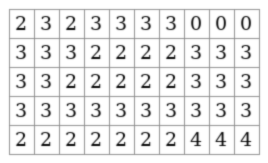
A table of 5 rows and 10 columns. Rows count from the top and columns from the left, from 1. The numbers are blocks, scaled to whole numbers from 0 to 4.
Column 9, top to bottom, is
0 3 3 3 4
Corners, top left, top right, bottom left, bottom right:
2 0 2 4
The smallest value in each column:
2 2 2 2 2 2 2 0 0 0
